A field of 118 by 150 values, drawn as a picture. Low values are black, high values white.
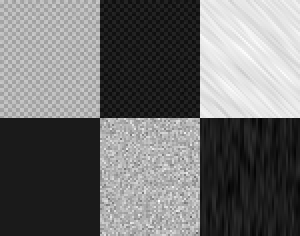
It is made of 2 by 3 panels. Panel 1,1: high, checkered. Panel 1,2: very low, checkered, faint in contrast. Panel 1,3: very high, slanting down to the right, faint in contrast. Panel 2,1: very low, flat. Panel 2,2: high, fine-grained. Panel 2,3: very low, streaked downward, faint in contrast.
